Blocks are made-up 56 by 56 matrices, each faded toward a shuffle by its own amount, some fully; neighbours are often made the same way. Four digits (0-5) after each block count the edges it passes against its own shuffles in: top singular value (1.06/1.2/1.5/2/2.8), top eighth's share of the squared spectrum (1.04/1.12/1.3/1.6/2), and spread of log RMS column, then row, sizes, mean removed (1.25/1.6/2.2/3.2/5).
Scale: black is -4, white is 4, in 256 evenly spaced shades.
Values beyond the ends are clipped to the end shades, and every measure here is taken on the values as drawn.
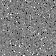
1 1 0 0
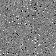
2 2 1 0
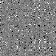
3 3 2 1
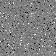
0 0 1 0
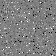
1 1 0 1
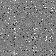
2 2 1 1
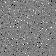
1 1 0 0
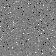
0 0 0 0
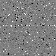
2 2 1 1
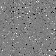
1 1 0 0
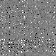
2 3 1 2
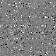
2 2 1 2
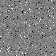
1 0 0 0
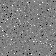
0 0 0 0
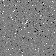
0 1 0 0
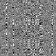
4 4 3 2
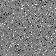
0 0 0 0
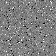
1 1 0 0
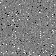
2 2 0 0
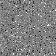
3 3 1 1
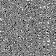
3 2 1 0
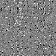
3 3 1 1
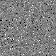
2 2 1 0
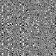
4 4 3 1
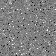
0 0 0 0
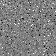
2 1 0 0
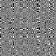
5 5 3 3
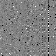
4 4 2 0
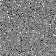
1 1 0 0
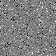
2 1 0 0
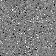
2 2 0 0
